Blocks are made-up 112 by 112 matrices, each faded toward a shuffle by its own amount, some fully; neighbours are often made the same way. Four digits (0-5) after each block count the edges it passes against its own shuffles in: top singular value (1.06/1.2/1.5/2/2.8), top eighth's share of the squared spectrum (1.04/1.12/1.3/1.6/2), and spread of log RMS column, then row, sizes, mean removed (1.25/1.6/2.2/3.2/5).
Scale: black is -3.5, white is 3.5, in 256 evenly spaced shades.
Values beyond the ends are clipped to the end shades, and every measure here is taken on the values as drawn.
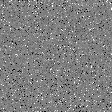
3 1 0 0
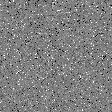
1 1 0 0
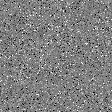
1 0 0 0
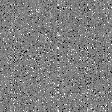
4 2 2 1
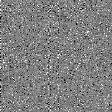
4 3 2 1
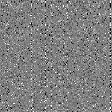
4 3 3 1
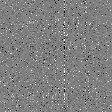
4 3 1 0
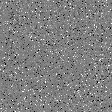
2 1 0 0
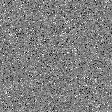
2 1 0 0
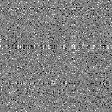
4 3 2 2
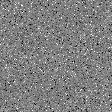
2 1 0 0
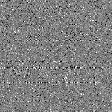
4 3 1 2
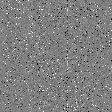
2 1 1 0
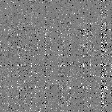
2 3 3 3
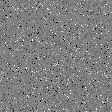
0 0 0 0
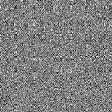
4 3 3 2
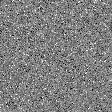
1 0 0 0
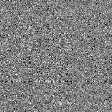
4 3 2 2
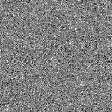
4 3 1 1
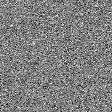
2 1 0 0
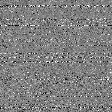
2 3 0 4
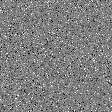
0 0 0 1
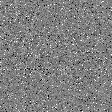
1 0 0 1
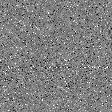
1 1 0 1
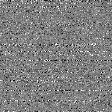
2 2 0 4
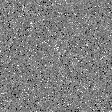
0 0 0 0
